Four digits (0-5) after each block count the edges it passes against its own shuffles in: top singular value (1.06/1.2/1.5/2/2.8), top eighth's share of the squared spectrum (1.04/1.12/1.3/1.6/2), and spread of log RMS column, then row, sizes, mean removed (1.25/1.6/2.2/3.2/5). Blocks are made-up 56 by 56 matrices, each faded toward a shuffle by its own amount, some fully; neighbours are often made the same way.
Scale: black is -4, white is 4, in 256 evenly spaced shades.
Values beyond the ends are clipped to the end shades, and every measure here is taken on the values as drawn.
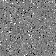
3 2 1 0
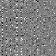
4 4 3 1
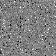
2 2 1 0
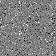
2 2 1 0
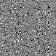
1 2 2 0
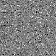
3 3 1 1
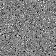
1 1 0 0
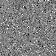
1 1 0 0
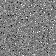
0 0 0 0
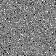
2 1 0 0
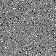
0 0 0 0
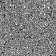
3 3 1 1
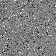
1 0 0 0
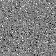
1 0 0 0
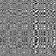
5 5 3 3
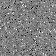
0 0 0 0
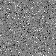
1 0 0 0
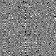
4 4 2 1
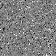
1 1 0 0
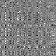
4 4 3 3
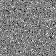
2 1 0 0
